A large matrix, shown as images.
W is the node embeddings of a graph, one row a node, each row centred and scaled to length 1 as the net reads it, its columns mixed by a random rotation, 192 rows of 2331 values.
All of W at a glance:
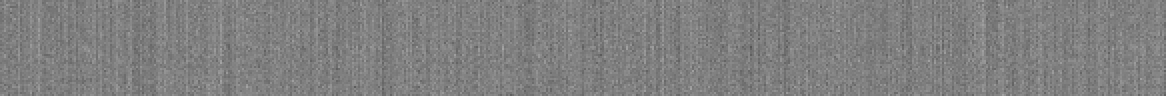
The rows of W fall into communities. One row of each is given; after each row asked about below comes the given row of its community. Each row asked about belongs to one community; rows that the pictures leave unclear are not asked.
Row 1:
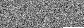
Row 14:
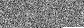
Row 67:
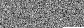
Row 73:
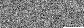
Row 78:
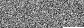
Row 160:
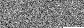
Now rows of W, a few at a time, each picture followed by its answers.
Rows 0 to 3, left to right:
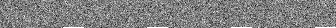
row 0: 73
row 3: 73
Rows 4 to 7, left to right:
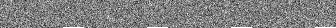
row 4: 1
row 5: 73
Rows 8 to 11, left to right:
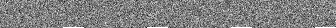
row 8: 78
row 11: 1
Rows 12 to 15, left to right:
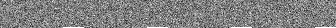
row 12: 1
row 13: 78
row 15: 1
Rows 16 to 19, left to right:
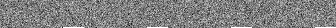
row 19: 14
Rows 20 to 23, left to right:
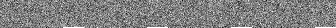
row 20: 14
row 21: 73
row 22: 1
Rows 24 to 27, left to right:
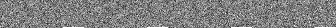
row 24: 78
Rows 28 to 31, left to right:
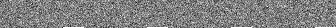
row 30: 78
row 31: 67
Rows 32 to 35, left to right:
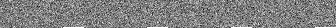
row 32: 73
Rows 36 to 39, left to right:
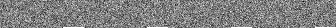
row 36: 73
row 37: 78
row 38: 1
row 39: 78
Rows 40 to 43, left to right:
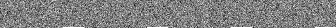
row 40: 1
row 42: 78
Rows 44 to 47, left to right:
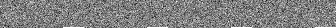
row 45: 73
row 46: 78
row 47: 14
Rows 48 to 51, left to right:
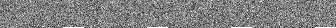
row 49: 78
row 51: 14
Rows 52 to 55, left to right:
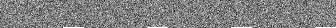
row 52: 78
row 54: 67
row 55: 78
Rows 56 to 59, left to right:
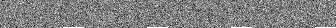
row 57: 73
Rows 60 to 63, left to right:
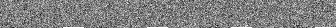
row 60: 1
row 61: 1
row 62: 14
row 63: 14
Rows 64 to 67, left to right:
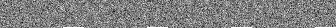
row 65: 160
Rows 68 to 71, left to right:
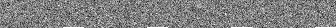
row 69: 160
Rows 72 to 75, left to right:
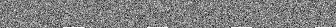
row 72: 78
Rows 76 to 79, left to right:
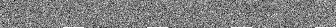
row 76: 14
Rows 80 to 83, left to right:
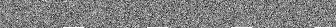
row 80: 73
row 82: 73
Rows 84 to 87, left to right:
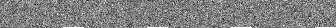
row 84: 14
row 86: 73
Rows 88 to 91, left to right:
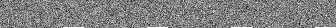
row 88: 73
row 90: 78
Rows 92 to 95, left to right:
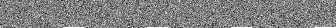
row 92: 67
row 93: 14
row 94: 67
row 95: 78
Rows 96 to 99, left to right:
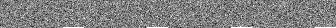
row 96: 1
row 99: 78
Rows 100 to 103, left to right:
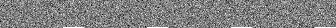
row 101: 1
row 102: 67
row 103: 78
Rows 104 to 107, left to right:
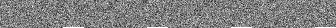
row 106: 73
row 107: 1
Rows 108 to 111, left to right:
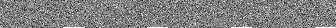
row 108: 14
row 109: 67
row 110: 14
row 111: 1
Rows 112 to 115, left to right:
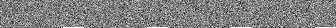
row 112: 14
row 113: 1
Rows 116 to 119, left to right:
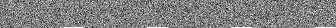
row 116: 1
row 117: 78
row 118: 73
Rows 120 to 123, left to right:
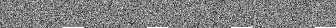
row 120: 78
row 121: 78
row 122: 160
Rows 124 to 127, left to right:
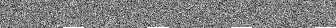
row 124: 73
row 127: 160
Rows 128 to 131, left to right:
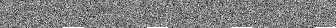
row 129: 14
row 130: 67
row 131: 73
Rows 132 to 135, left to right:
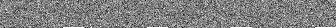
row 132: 67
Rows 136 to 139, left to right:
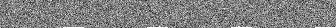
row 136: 160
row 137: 14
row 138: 1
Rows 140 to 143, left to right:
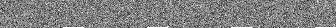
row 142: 67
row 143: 73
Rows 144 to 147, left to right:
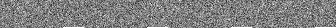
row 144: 67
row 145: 73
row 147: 1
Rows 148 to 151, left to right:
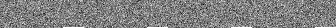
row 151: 67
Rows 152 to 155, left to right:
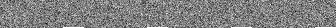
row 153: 14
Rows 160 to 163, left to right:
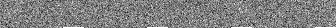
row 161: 1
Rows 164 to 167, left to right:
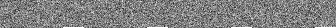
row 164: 73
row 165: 67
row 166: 1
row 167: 67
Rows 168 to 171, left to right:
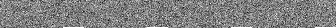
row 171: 73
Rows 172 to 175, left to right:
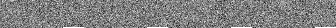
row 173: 73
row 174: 73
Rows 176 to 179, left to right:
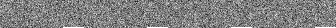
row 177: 78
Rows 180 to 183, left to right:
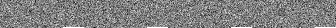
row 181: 73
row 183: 78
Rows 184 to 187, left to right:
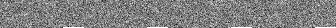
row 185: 67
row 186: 1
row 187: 78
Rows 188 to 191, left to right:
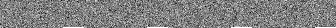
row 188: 67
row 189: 14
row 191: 78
